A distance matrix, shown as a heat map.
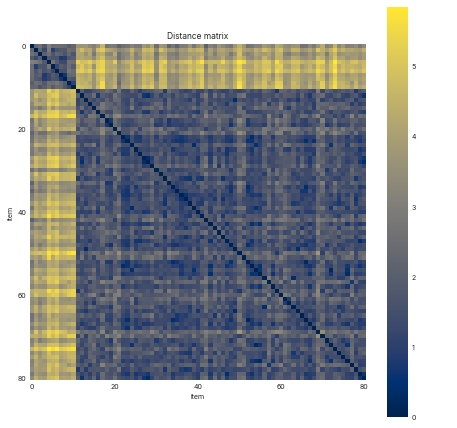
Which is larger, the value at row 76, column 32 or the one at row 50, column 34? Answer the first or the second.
the second
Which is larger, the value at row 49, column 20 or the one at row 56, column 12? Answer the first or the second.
the first
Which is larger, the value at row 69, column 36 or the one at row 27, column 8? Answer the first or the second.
the second
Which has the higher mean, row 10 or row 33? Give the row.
10
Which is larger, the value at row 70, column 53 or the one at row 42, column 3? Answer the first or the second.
the second
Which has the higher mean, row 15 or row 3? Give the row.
3
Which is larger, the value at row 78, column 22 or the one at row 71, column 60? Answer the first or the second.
the second
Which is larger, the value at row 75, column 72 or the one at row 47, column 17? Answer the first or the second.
the second
